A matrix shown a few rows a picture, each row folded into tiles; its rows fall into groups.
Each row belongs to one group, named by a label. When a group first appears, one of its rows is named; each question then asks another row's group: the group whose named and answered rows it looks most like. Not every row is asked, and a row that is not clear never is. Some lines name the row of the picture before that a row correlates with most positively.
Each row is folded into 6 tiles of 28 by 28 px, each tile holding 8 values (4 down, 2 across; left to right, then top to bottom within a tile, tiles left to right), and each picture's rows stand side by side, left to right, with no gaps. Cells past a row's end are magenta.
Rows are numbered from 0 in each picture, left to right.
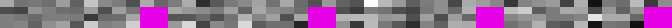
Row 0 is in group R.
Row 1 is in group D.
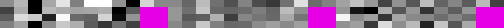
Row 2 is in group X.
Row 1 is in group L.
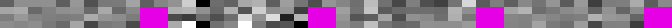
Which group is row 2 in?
L
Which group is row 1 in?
D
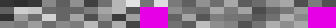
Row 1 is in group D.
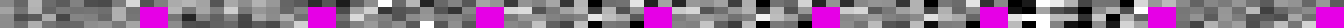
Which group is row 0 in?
L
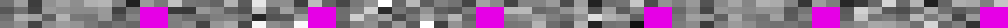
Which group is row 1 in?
R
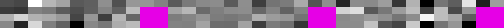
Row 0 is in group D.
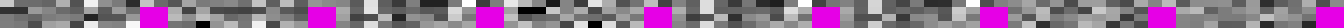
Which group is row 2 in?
L
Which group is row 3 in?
X
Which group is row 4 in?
L
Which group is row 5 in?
L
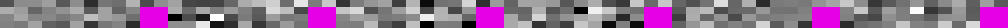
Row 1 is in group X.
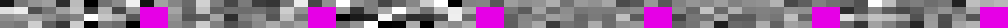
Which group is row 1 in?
L
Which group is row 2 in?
X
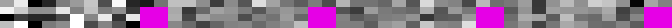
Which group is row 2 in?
R
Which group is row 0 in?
D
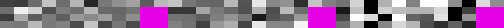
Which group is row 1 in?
R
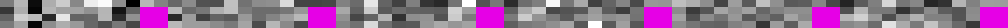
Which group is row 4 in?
X
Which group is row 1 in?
D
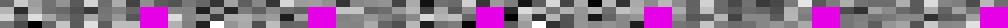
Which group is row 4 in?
L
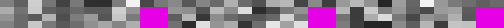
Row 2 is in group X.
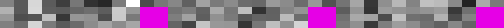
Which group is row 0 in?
L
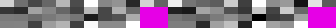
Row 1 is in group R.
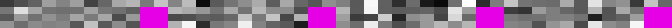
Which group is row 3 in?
R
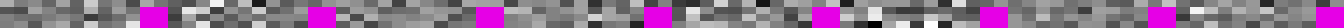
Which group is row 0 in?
R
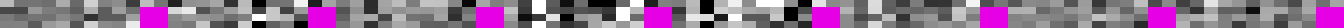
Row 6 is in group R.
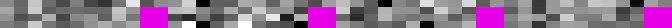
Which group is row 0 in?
L
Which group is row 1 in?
D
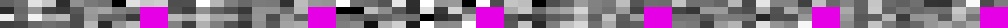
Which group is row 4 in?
R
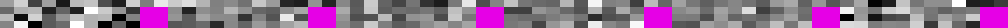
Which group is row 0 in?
D
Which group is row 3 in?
R
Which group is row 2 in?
L
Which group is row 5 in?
D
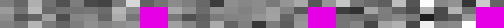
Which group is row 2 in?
R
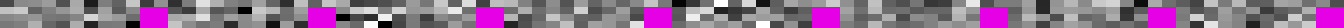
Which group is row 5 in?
L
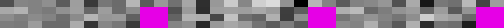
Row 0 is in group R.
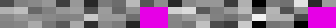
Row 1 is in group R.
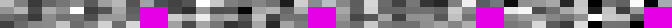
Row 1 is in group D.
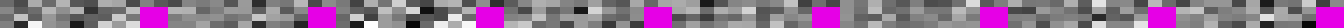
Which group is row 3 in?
D
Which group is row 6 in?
R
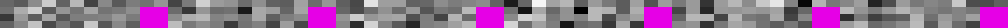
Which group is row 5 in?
D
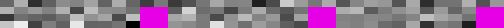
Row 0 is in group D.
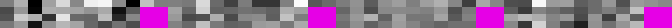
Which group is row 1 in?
L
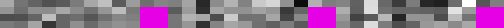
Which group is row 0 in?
X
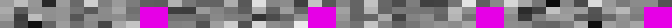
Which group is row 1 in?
R
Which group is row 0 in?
X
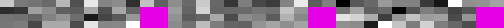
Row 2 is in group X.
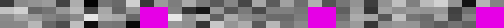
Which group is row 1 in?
X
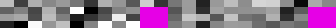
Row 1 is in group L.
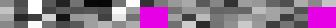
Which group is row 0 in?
L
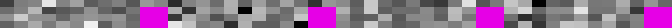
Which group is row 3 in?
D
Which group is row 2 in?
L
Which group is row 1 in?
D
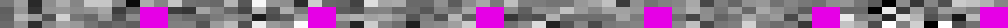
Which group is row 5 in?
X
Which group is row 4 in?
D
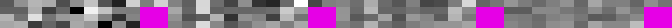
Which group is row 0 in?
D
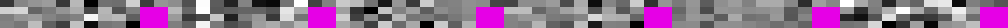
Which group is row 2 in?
X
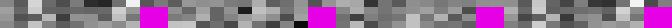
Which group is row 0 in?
L
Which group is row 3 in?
L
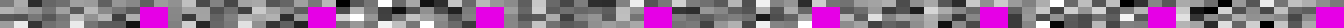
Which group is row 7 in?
X
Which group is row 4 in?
R
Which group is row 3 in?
L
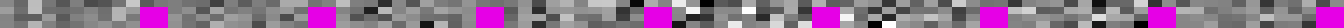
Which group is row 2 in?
X
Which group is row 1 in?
X
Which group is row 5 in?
X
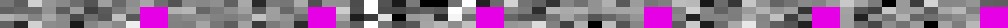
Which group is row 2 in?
L
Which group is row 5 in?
X
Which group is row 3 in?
X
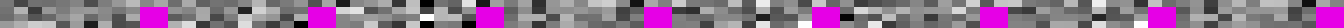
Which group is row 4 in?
R
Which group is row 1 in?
D
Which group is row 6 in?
R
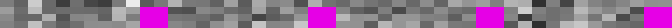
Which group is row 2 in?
X
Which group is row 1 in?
R
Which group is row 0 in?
L
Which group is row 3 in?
D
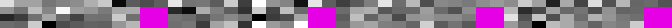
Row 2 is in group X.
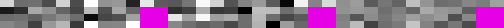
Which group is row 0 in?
R
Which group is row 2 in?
D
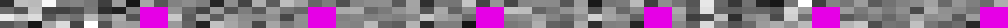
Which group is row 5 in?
D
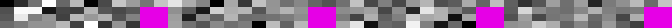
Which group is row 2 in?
D
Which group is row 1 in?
X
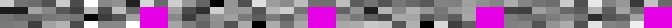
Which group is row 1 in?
X
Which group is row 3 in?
R
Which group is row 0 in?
R
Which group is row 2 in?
X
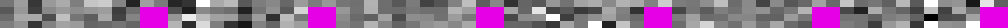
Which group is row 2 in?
L
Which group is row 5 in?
R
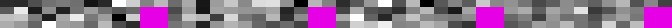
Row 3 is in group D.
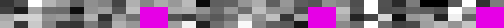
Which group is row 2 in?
L
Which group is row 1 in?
D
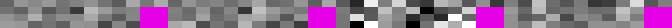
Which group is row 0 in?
D
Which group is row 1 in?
D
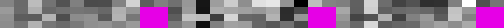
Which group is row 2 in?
L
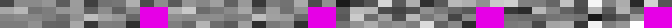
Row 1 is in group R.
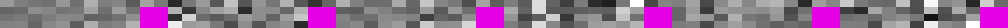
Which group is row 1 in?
D
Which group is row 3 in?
L
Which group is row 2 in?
R
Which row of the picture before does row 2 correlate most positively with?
3
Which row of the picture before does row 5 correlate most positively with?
3
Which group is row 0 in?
R
